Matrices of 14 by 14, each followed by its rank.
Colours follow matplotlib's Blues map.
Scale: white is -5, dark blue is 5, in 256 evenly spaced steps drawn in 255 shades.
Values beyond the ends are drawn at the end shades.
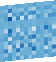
two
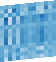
two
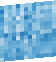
three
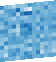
three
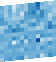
three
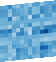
three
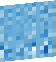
two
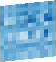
two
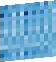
two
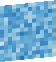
full rank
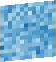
full rank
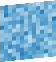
full rank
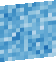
full rank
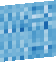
two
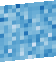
full rank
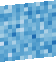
full rank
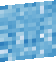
three
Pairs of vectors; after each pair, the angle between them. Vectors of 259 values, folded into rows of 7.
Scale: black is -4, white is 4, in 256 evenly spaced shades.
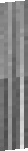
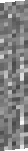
partly aligned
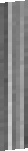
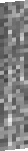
partly aligned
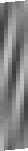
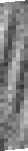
nearly opposite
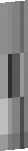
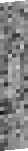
partly opposed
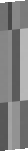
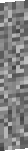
orthogonal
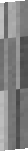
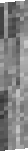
nearly opposite
